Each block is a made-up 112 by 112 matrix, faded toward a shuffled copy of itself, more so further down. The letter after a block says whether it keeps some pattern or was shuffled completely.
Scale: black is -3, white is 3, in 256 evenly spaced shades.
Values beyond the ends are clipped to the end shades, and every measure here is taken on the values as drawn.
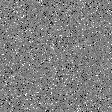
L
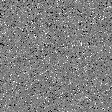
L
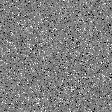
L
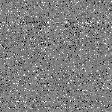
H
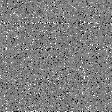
H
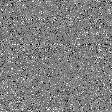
H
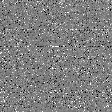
H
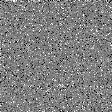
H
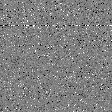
H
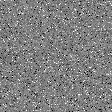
L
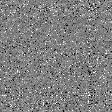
H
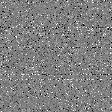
H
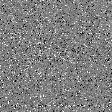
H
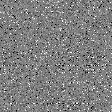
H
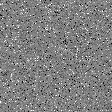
L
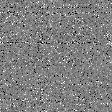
H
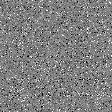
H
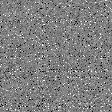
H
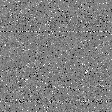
H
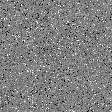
L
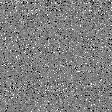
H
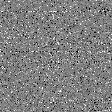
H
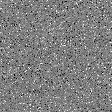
L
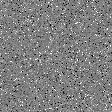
L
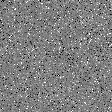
L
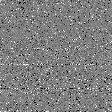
H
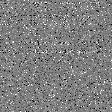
H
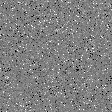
L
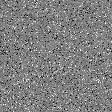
L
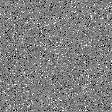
H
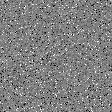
L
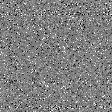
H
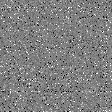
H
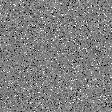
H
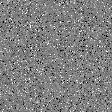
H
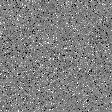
L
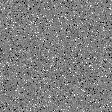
L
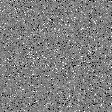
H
